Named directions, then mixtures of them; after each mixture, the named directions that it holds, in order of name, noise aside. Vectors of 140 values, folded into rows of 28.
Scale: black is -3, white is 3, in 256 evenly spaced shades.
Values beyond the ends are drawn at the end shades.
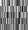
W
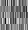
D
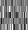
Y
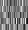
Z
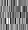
D, Z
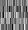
D, Y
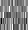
W, Y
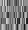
W, Z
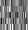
D, Y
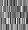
D, Z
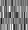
Y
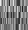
W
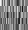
W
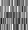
W, Y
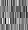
D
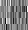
D, W
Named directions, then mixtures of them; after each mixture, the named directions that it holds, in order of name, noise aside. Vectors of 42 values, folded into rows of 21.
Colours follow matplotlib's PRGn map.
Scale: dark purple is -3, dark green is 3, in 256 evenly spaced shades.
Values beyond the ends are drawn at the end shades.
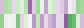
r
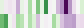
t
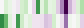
r, t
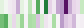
t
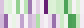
r, t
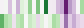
t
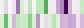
t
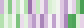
r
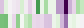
r, t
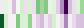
r, t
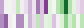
t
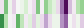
r, t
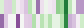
r, t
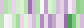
r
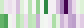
t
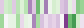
r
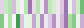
r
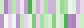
r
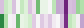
r, t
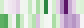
t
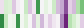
r, t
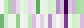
r, t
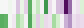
t
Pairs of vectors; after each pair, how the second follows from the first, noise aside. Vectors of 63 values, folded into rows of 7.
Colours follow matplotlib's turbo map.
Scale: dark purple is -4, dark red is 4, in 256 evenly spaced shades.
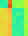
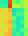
copied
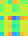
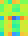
copied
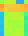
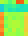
negated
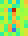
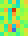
copied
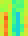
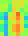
negated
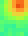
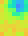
negated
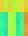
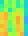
negated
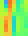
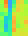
negated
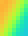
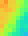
copied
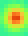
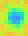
negated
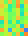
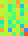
copied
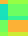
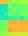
copied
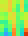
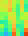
copied
